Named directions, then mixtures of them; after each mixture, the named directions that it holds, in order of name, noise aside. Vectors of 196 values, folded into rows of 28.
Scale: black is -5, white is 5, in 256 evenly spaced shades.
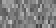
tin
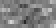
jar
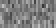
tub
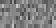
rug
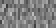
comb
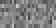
rug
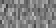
comb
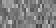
tin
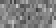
jar, rug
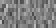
comb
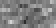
jar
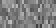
tin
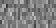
comb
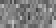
jar, rug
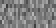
comb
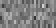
tin, tub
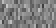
comb, tin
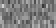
tub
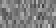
tin, tub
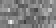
jar, tin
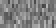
rug, tub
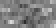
jar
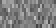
tin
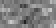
jar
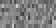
rug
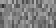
rug, tub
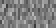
comb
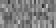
tub
